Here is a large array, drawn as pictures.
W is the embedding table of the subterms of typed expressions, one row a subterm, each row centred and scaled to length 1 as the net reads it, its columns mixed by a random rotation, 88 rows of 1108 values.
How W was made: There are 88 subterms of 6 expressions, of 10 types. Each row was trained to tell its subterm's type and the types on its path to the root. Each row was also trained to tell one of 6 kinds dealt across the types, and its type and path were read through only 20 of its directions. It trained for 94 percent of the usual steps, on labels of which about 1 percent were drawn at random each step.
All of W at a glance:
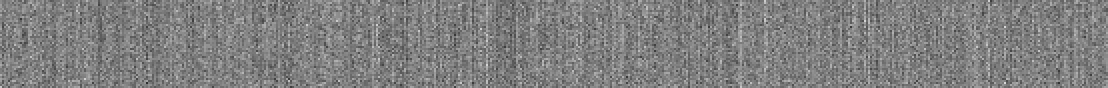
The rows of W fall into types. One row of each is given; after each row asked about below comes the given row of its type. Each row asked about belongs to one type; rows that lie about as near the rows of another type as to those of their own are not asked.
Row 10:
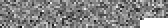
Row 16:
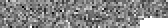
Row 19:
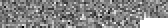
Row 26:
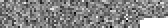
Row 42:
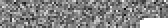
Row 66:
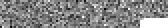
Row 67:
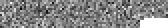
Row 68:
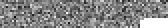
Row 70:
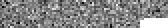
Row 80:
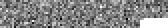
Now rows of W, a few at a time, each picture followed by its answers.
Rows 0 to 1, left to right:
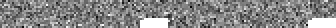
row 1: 80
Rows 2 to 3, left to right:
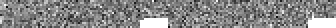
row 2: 68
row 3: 66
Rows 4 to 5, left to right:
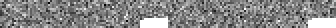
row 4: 26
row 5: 26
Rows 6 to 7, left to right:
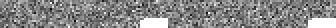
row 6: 19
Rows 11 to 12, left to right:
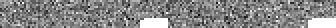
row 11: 67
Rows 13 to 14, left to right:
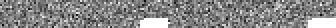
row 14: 70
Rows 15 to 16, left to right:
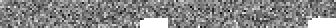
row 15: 42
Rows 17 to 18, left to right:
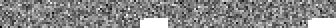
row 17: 66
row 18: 70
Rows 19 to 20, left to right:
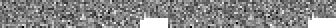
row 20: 19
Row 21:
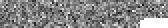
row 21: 19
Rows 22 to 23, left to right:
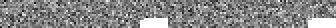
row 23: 70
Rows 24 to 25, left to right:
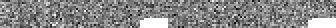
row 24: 68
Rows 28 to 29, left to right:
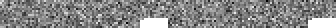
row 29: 19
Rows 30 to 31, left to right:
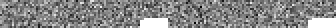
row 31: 68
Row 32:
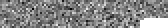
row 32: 16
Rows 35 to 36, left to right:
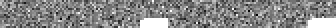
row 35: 19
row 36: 80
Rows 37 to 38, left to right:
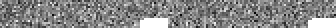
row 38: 68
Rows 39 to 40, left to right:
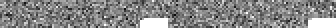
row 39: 42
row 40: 19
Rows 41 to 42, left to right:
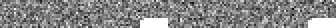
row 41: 68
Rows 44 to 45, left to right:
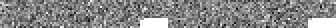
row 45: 66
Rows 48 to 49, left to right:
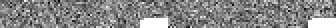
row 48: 80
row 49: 10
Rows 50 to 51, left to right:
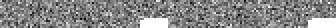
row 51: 68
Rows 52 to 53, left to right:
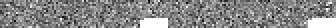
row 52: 26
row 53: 66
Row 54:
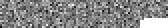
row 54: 66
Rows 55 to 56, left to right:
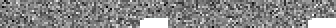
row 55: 70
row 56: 70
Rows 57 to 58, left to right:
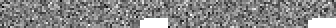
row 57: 70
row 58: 16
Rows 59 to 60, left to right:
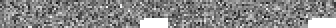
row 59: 80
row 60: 19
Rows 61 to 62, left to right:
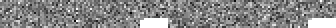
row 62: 66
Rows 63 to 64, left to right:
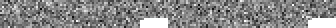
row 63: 26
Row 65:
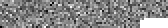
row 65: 66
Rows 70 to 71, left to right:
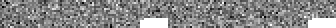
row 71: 19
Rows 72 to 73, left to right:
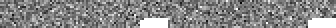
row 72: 80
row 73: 10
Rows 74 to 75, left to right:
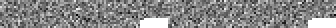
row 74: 42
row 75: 68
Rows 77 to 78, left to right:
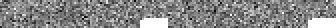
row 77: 26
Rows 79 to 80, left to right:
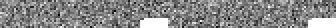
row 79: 68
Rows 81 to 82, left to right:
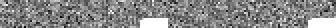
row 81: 70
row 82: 70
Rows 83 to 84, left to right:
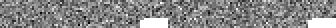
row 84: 10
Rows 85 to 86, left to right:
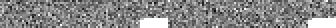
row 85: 66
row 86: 26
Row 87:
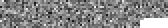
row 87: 80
